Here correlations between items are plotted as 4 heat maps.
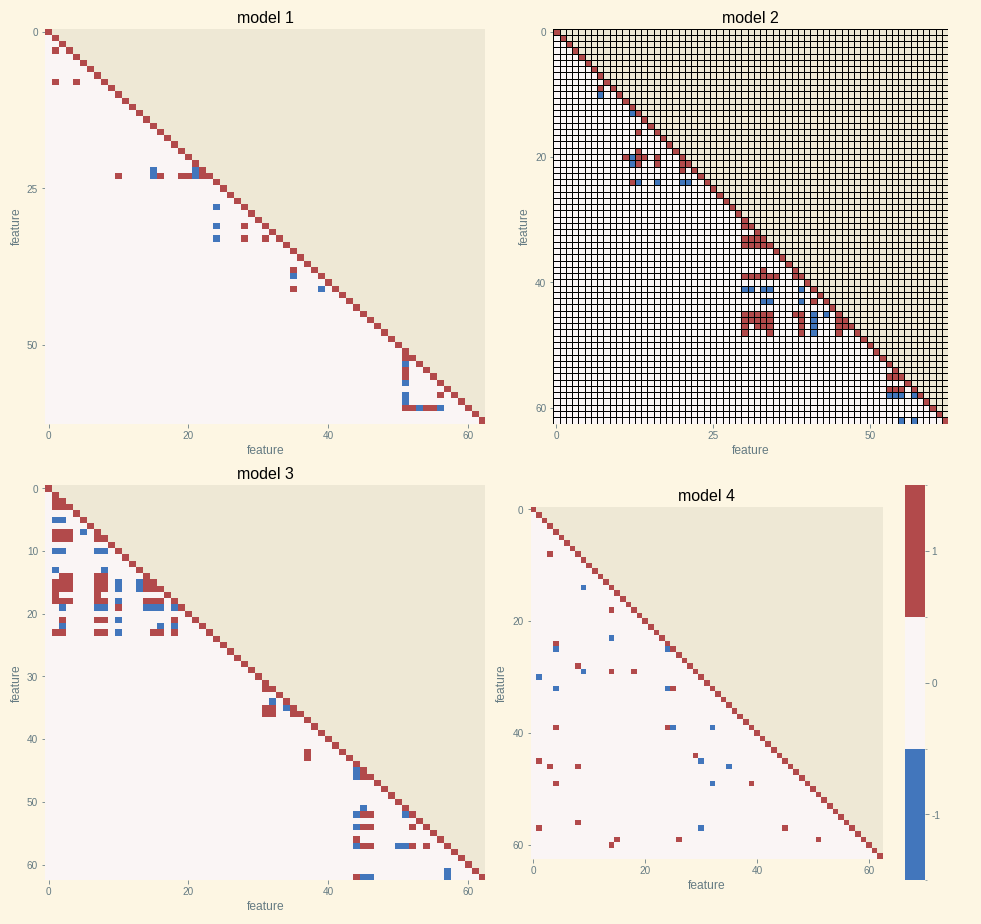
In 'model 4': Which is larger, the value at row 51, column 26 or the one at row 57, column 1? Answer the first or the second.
the second
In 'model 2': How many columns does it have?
63
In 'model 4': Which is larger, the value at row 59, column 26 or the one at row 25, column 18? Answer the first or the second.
the first
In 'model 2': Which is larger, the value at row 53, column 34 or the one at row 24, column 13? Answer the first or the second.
the first
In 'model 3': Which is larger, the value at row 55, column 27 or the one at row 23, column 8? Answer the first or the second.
the second
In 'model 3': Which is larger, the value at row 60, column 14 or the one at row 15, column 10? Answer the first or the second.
the first
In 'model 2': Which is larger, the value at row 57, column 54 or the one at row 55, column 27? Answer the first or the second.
the first
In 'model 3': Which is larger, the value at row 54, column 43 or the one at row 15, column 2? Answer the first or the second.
the second
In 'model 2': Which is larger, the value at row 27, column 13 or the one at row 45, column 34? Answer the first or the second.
the second
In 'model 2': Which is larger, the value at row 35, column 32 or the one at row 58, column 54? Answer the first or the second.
the first
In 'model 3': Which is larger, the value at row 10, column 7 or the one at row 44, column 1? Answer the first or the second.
the second
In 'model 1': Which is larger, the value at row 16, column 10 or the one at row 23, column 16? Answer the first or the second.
the second
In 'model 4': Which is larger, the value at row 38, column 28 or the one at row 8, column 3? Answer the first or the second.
the second
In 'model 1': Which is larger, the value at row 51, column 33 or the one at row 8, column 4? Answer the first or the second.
the second
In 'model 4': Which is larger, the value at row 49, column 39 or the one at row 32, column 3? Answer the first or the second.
the first
